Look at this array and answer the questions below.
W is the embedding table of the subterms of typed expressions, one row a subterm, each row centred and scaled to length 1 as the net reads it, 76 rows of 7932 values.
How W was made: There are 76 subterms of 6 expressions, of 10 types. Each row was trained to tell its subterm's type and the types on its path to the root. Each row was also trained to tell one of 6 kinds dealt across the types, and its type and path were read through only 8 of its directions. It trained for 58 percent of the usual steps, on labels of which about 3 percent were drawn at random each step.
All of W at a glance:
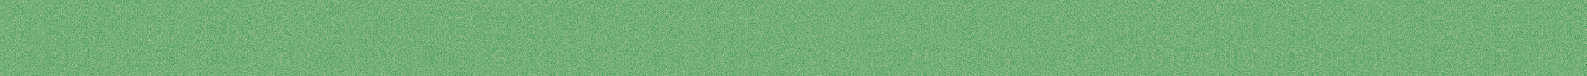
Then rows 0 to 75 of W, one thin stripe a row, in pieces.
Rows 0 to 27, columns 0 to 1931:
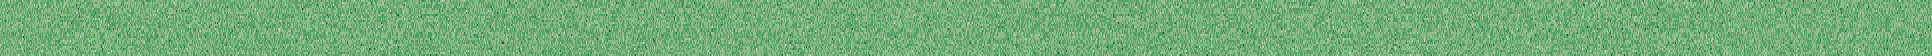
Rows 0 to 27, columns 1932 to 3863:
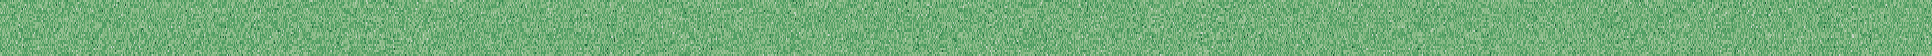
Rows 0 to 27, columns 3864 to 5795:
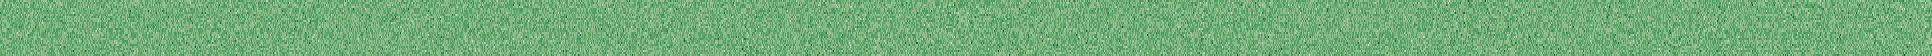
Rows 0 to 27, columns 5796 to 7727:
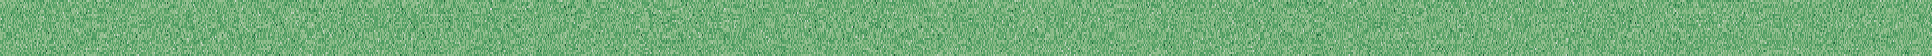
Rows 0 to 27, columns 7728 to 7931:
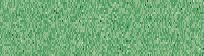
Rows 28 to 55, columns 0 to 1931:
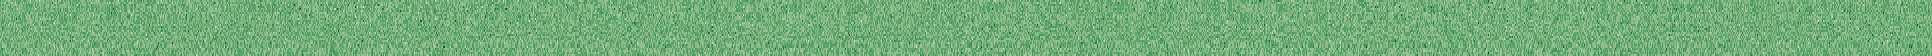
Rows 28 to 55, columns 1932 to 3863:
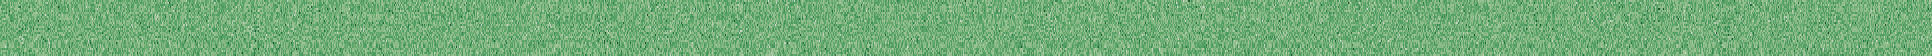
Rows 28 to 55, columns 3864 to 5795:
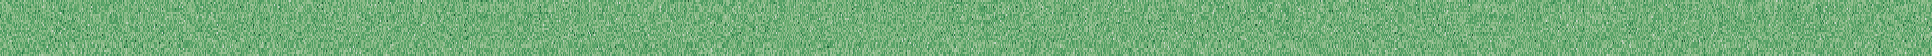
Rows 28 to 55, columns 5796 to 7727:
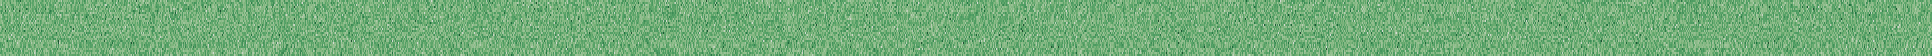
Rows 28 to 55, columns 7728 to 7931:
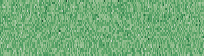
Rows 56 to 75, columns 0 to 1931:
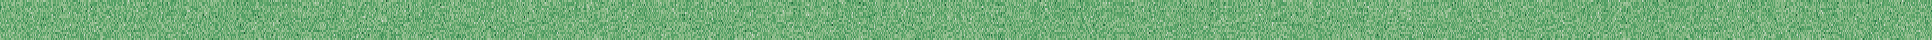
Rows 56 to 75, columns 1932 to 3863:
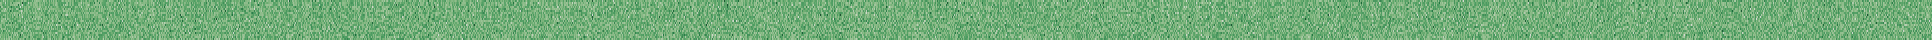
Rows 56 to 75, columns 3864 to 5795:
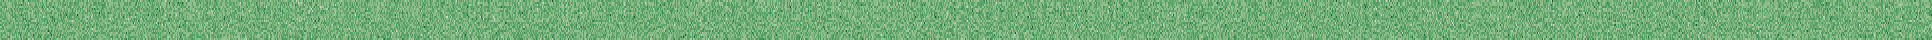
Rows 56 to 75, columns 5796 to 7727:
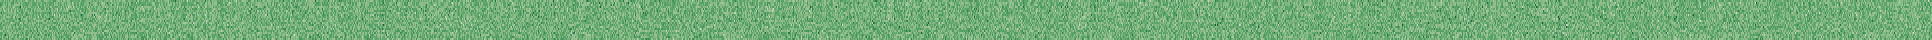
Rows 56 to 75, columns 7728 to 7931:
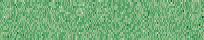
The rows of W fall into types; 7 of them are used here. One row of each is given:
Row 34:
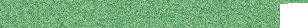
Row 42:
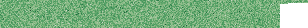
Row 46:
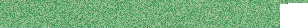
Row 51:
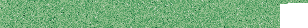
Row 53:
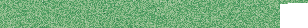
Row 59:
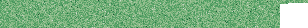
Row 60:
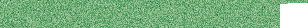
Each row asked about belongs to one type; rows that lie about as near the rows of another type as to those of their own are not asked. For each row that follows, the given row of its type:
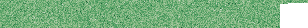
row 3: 53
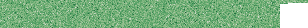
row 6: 51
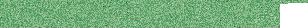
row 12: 60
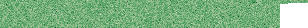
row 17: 42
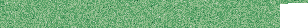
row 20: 46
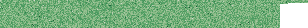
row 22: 42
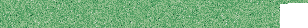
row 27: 34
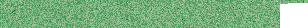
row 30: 60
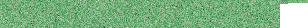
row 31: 46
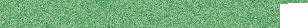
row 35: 53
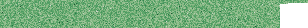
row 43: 60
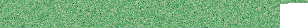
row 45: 59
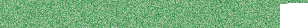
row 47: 34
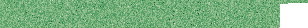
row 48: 42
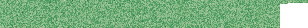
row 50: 51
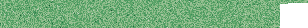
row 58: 46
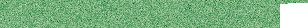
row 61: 53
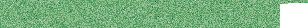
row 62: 34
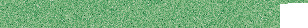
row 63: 60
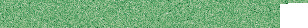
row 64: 46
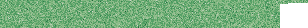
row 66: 51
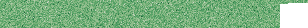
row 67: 59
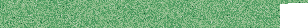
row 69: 46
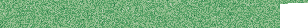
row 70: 53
